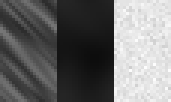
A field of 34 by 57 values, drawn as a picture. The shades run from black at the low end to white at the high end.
It is made of 1 by 3 panels. Panel 1,1: low, slanting down to the right. Panel 1,2: very low, smooth, faint in contrast. Panel 1,3: very high, fine-grained, faint in contrast.
